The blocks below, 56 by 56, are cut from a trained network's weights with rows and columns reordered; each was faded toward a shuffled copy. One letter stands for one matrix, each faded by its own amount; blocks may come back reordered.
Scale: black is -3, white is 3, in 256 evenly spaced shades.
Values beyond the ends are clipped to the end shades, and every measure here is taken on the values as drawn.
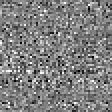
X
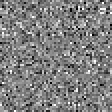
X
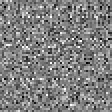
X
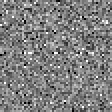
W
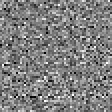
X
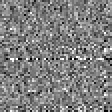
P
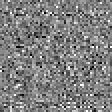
X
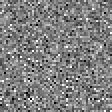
W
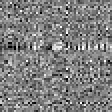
P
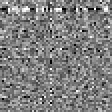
P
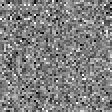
W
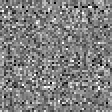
X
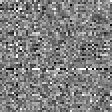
P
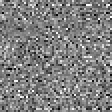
X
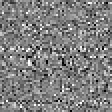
X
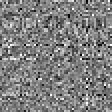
P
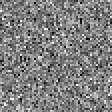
W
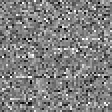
X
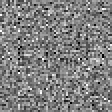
W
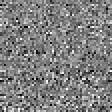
X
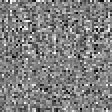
X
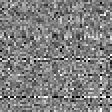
P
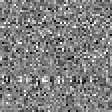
X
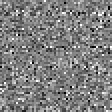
X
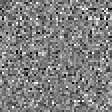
X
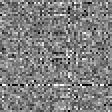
P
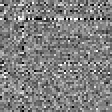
P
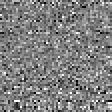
X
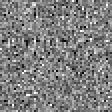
W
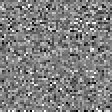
X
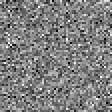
W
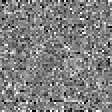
X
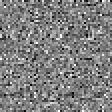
X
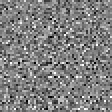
X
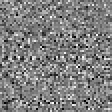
X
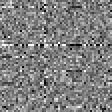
P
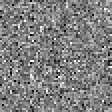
W
